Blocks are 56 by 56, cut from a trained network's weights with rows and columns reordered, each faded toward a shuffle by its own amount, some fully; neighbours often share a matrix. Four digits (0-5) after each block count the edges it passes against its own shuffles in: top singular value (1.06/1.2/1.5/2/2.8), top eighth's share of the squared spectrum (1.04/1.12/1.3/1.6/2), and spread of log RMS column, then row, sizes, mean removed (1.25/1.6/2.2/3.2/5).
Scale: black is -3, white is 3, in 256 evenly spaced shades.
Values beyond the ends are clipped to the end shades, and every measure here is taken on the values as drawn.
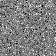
2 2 0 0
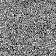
2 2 0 1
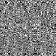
3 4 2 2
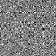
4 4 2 2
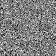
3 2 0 0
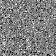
2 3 1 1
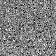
2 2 1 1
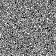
0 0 0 0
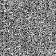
2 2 1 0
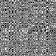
4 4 3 3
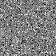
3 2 1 1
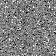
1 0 0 0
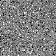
3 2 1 1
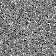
1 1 0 0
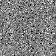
2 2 0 1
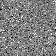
2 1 0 1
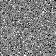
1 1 0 0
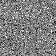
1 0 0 0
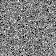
0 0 0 0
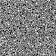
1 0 0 0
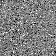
0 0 0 0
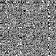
3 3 2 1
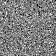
1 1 0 0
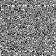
3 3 0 2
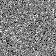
0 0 0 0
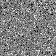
0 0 0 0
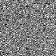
3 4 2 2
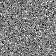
1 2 0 0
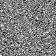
1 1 0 0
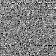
3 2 0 1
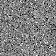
2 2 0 0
